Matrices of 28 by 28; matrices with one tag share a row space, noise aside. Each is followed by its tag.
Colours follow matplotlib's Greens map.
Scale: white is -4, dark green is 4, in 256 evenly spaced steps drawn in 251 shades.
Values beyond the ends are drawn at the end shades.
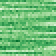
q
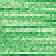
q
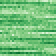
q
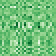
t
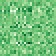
t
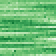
q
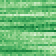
q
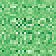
t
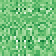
t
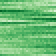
q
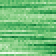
q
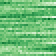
q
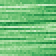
q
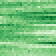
q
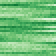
q
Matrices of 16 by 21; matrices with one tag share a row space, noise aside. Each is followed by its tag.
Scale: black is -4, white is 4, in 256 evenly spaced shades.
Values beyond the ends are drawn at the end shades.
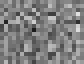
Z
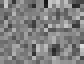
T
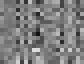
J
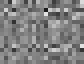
T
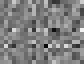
T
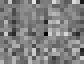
T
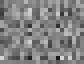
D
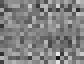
D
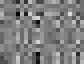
J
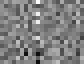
J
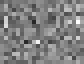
Z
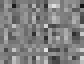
T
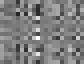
J
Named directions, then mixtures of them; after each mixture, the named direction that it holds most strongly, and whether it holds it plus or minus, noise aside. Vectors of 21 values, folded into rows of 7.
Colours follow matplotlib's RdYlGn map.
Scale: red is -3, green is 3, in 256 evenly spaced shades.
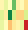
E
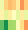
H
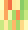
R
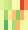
R, minus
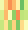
R, plus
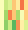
R, minus
